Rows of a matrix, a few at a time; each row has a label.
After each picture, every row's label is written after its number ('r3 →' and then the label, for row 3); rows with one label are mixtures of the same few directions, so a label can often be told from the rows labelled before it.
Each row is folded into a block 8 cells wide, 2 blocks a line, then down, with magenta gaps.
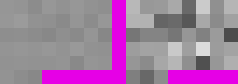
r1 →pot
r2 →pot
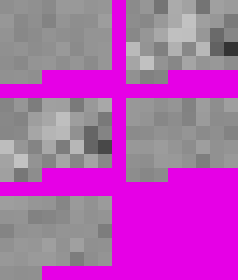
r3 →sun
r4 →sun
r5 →sun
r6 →pot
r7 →pot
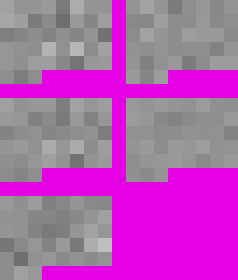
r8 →pot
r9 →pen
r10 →pot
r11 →pot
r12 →sun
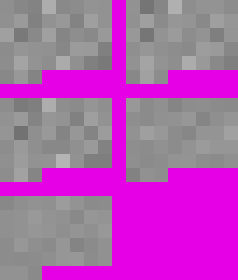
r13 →pen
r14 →pen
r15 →pen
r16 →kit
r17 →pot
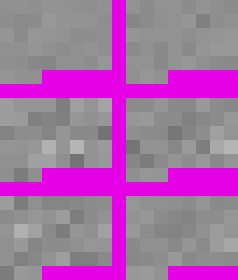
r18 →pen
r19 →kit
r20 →pot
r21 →sun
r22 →kit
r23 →sun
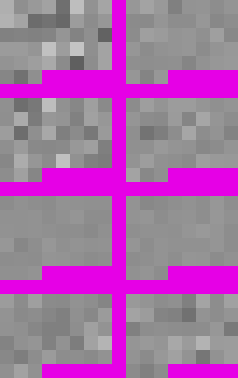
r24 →pot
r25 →pen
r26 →pen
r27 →kit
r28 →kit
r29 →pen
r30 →sun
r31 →pot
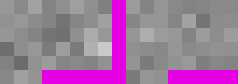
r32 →sun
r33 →kit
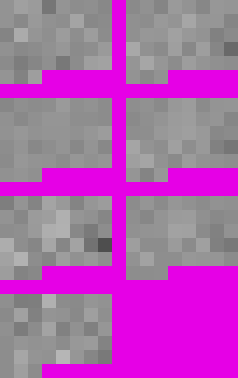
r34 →pen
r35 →sun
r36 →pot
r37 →sun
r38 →sun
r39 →sun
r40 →pen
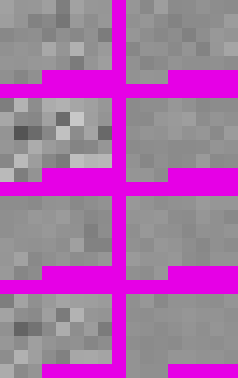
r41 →pot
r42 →sun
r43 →kit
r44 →pot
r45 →sun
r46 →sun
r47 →kit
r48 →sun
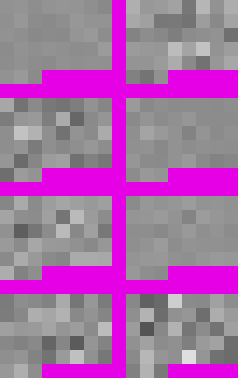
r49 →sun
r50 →pot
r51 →kit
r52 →kit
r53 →kit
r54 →kit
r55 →pot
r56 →pen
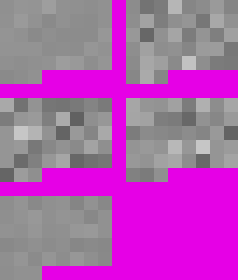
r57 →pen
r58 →pen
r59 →kit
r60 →pot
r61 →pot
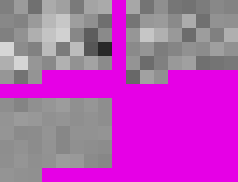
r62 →sun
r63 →kit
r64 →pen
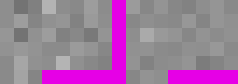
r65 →pen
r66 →kit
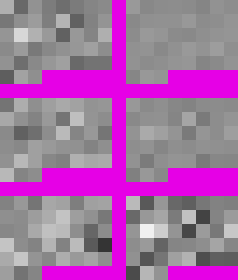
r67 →kit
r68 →kit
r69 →kit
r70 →kit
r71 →sun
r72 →kit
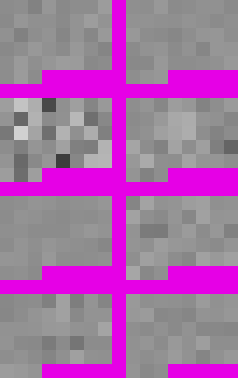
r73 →pen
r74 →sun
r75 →pen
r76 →sun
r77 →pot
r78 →kit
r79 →pot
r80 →pot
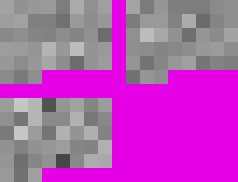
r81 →pot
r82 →kit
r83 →pen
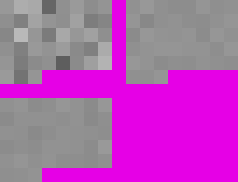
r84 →pen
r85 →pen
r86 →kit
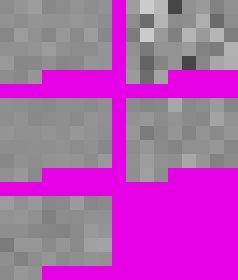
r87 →pen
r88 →pen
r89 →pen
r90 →pen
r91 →sun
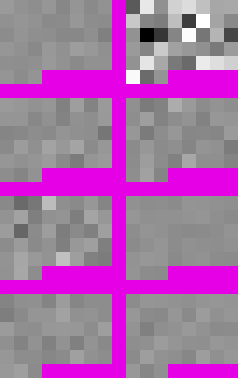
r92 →pot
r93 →kit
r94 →pot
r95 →pen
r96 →pen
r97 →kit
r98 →pot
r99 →kit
